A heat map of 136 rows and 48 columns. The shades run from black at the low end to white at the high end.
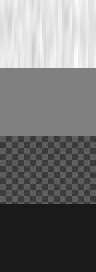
The table splits into 4 rows of 1 panel. Panel 1,1: very high, streaked downward, faint in contrast. Panel 2,1: middling, flat. Panel 3,1: low, checkered. Panel 4,1: very low, flat.
